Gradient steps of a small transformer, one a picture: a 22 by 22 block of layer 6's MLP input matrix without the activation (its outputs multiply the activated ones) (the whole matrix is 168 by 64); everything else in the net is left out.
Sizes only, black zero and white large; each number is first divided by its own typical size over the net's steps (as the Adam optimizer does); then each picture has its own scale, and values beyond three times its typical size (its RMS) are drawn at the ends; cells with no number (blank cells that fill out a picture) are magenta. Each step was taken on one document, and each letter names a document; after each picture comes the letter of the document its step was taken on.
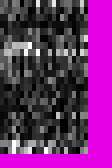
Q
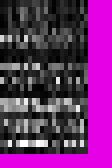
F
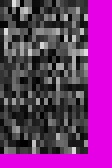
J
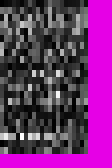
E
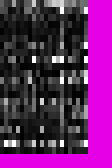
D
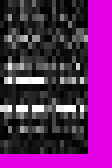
F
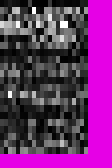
J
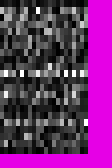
J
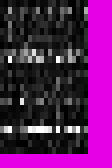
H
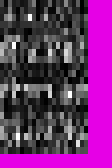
E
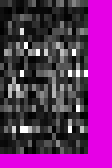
H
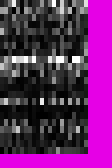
D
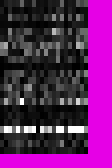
H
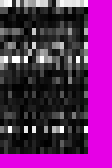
D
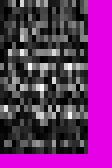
F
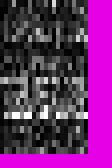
F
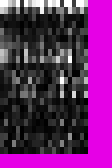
D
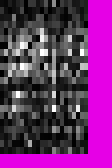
F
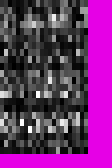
E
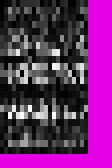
F
